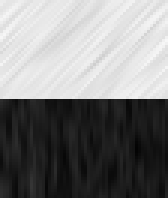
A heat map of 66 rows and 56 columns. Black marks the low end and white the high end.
It is made of 2 by 1 panels. Panel 1,1: very high, slanting up to the right, faint in contrast. Panel 2,1: very low, streaked downward, faint in contrast.
